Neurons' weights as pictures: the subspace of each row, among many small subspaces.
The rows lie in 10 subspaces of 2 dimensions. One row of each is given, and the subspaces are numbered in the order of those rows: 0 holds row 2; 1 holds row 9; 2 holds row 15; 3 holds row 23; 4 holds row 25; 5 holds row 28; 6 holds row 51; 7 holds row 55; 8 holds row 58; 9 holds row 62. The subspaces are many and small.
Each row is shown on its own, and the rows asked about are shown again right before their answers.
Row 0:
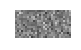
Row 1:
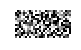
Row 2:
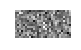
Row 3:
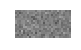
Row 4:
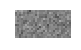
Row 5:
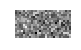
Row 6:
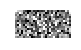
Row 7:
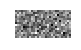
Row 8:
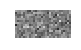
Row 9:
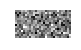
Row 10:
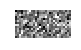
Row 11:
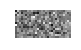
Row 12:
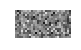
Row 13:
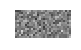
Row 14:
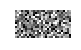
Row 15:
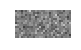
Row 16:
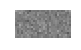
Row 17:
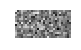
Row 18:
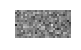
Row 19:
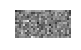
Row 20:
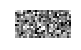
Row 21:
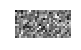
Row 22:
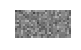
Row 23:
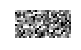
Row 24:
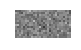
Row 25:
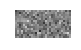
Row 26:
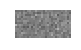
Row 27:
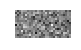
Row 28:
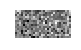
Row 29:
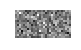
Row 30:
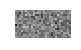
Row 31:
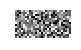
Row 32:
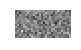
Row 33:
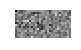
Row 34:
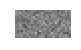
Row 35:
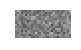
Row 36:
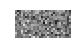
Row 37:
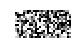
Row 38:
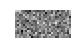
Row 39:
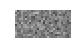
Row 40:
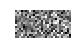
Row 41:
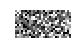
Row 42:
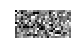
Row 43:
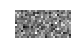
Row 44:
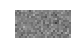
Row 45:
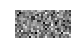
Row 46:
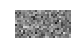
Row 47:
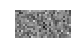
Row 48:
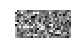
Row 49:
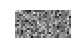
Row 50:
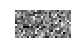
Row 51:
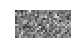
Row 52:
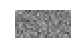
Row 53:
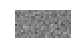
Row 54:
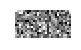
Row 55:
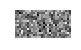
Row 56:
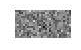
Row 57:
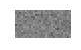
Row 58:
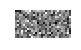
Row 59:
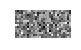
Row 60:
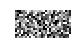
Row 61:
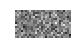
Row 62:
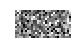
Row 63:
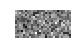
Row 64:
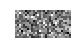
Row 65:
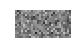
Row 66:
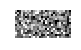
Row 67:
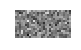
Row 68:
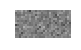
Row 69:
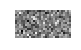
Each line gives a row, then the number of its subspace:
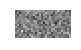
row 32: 1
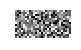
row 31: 2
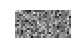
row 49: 8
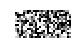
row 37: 1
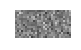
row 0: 0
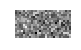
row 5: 4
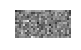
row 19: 5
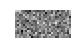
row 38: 8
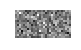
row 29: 7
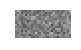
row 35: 9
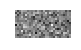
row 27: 8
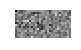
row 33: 5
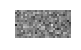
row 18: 8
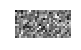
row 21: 6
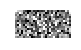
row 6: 1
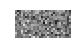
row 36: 5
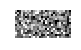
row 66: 5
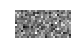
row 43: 1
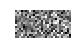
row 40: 6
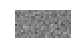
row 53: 1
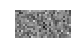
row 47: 0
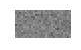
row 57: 7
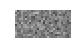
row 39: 5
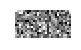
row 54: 4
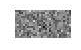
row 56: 0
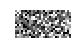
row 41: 8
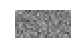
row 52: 4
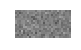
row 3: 3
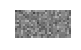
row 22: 8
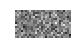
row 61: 2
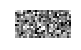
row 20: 1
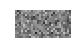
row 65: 9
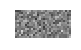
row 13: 6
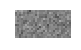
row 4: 6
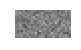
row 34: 4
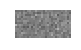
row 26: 7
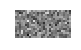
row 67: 3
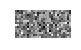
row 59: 7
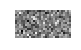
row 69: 3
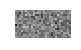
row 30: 7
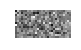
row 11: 9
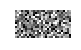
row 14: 2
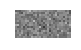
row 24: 0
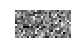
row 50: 3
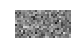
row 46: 3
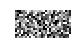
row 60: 2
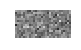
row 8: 3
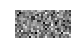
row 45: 0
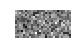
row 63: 4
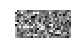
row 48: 9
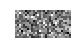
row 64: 7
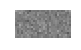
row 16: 4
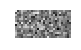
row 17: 5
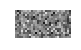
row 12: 9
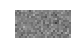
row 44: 6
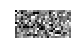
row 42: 9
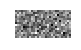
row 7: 0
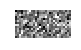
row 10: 6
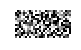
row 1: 2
